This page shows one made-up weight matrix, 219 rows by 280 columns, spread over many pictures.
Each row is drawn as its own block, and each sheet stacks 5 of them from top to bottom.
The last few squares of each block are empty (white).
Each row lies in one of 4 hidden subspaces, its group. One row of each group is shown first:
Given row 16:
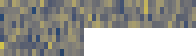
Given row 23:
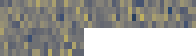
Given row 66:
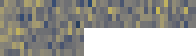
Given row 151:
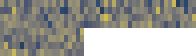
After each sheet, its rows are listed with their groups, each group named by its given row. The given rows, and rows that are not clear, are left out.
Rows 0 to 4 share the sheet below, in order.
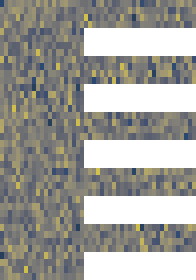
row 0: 23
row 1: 151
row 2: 66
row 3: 151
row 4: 66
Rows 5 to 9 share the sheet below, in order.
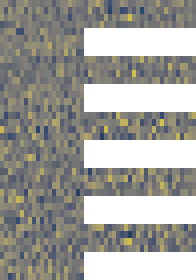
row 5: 66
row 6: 23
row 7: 16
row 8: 66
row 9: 66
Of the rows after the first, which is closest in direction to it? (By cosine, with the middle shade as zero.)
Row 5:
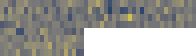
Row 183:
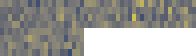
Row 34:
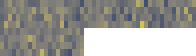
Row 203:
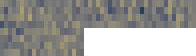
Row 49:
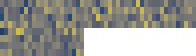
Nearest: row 203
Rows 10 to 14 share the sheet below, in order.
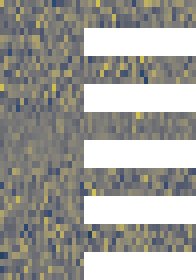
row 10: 151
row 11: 66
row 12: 23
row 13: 16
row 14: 66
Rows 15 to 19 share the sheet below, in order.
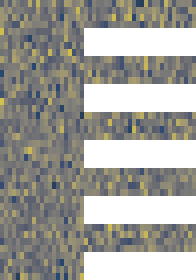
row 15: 23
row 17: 23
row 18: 66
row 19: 66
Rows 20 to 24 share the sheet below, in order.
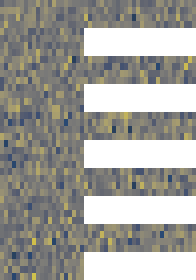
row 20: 23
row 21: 66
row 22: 66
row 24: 66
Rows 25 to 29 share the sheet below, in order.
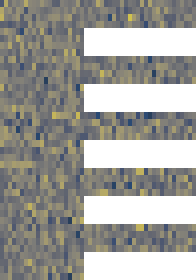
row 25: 66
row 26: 151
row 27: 151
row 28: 23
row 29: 23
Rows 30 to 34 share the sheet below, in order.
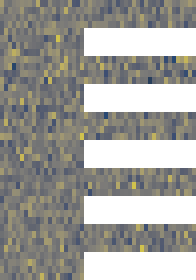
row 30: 66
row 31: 151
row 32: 16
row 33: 23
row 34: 23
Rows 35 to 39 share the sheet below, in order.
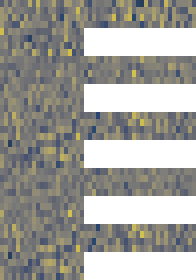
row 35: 23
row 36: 23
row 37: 16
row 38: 16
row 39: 16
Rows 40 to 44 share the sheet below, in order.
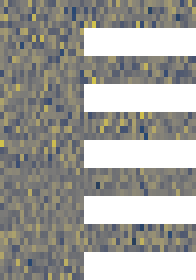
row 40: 16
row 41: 16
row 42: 66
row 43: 66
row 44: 23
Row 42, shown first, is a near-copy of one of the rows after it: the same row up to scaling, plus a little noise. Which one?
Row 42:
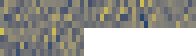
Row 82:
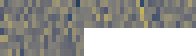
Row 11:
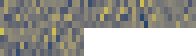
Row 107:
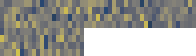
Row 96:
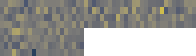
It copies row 11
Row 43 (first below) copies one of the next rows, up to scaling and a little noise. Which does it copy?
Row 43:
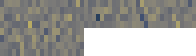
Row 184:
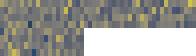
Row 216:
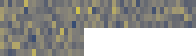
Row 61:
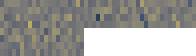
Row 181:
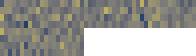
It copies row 61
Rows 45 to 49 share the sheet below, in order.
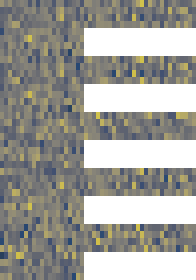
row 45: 23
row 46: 23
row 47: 151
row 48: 23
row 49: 66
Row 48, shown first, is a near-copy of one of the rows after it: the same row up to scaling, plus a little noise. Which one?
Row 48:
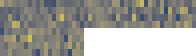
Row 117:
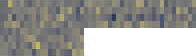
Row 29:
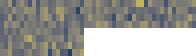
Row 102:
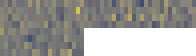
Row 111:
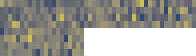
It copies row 111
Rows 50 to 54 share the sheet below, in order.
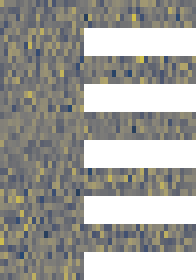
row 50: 23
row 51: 23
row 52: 23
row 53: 66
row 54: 66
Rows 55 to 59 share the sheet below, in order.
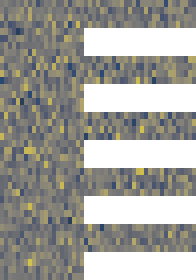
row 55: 66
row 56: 16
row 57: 16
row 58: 23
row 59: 23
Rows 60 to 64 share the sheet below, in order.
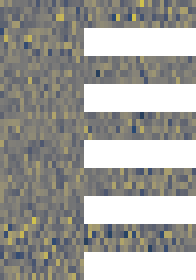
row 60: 23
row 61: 66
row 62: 23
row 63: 23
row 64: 66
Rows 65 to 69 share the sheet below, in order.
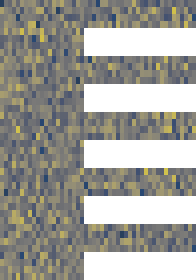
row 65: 151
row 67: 151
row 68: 23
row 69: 66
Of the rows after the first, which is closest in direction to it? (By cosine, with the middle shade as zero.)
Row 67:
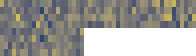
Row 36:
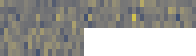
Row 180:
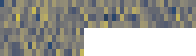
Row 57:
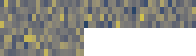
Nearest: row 36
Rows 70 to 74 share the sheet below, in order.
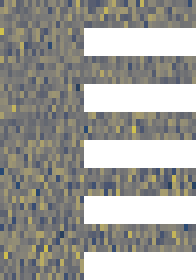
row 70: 66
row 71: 151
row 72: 23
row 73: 151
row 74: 151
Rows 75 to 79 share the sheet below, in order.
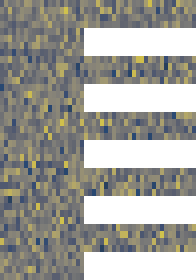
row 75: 151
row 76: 23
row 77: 151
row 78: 16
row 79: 16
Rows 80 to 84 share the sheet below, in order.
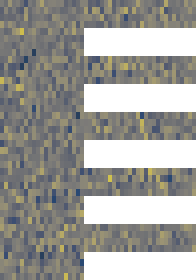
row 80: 66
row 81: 66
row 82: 66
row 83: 66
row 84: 151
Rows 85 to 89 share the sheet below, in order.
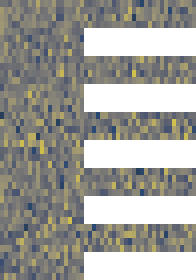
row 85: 23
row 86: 23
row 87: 151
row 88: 23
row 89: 66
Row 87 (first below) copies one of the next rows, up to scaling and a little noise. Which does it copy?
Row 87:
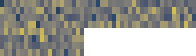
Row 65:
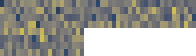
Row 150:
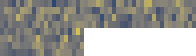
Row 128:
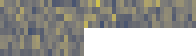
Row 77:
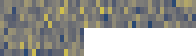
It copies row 65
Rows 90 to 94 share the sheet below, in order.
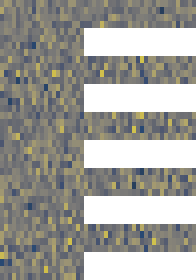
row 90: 16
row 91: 66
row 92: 23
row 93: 23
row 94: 66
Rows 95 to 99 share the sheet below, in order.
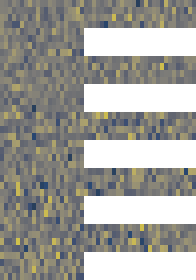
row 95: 23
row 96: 66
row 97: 16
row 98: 16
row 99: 66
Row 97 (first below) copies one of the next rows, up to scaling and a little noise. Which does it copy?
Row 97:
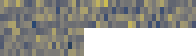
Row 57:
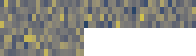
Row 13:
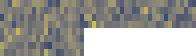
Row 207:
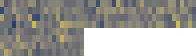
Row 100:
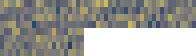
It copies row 100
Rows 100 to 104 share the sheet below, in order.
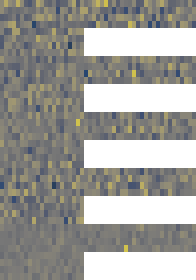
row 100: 16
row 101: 23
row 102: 23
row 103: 66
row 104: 23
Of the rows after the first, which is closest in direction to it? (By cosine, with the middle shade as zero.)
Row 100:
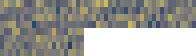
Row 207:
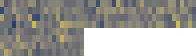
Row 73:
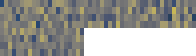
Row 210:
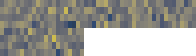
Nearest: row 210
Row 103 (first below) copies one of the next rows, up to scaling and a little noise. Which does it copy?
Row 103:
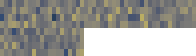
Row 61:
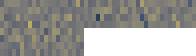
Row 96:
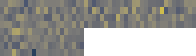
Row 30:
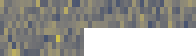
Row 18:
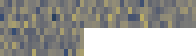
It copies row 18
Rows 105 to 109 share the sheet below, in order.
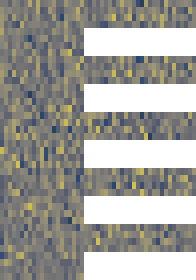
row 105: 23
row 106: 23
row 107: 66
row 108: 23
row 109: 66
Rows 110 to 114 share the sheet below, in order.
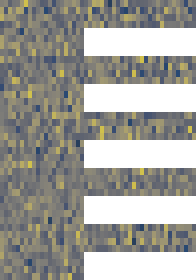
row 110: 66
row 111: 23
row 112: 151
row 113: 23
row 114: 23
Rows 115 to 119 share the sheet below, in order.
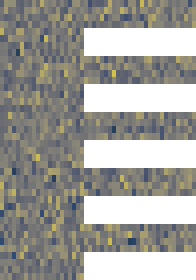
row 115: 66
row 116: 151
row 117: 23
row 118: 16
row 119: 66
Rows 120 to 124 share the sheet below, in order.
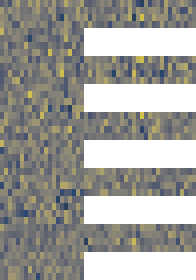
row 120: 23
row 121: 23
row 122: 66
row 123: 16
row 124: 23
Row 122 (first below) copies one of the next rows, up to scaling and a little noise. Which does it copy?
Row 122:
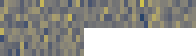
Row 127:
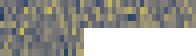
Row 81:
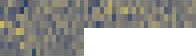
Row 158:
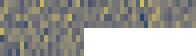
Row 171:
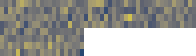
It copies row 158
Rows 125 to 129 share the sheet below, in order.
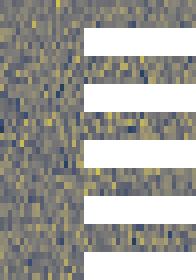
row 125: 16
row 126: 66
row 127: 66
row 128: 151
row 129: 23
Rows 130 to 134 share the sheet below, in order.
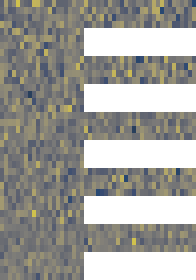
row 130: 16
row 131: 23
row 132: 23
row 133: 16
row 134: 23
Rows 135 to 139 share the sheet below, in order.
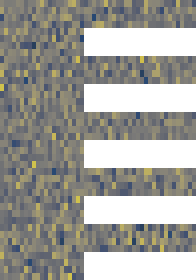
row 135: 16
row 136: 66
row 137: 66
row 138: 151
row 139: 23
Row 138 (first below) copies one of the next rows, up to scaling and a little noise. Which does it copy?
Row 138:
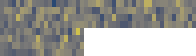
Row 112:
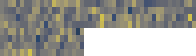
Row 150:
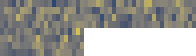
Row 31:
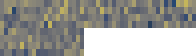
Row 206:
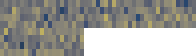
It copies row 150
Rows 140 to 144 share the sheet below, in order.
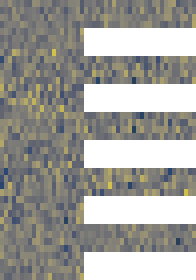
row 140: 151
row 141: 16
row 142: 23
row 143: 66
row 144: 16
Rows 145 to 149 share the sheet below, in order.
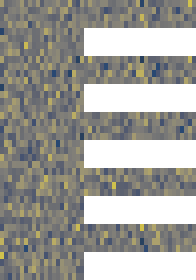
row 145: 66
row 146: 66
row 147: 16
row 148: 151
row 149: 66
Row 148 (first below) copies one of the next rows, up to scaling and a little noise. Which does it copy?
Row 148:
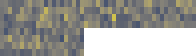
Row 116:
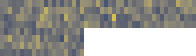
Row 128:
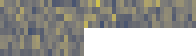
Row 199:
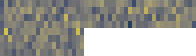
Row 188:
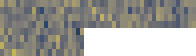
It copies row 116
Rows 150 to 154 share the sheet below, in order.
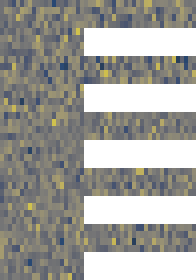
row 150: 151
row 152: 16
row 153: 23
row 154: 23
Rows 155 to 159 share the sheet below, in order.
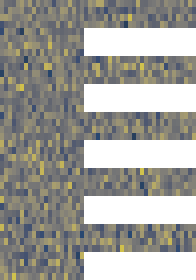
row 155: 66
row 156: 66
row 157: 16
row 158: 66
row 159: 151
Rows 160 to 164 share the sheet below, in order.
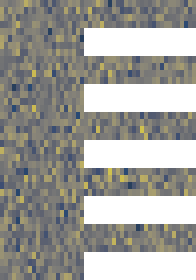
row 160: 66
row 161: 66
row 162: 66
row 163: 66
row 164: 23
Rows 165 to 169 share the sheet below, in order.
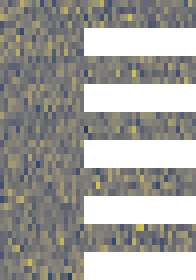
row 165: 66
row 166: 23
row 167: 23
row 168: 66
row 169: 23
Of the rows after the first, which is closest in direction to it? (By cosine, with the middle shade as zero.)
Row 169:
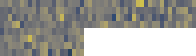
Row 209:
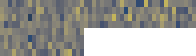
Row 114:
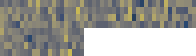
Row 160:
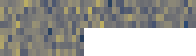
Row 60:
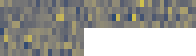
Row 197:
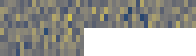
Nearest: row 60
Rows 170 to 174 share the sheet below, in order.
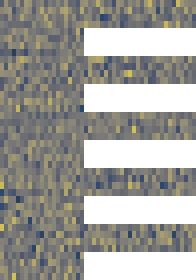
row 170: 151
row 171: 66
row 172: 23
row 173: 66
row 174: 151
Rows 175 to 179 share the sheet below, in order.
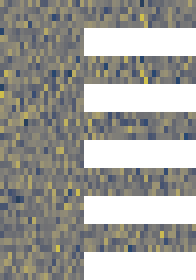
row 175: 66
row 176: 66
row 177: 66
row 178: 66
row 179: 16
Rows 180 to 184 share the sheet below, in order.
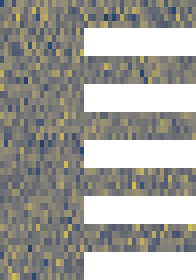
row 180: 23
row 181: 66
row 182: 151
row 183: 23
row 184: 66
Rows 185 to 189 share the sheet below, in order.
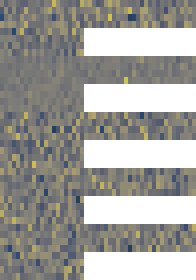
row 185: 66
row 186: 23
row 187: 66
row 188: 151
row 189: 16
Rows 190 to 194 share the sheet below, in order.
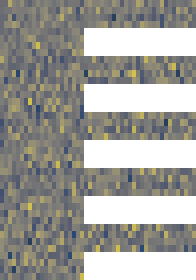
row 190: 23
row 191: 23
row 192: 23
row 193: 23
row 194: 16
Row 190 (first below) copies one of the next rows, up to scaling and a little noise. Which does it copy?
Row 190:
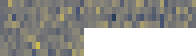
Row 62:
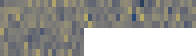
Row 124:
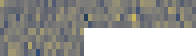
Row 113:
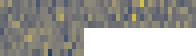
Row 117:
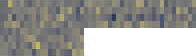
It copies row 117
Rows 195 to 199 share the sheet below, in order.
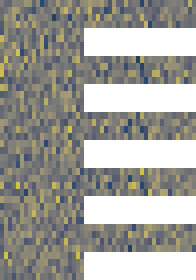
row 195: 66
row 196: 66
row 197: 66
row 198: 66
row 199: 151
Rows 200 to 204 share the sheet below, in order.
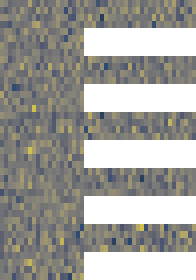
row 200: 16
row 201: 66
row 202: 23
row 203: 66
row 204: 23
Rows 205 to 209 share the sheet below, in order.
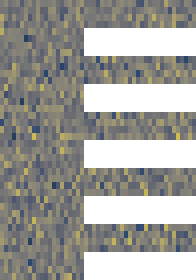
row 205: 23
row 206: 151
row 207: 16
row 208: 66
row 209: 23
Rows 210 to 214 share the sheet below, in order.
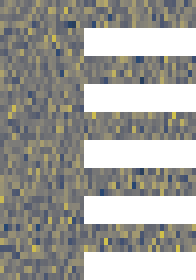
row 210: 16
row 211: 23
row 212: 23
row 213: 23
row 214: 16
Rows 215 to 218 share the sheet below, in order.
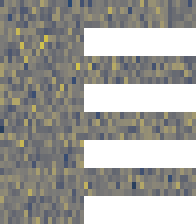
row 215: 66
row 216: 66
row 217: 66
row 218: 23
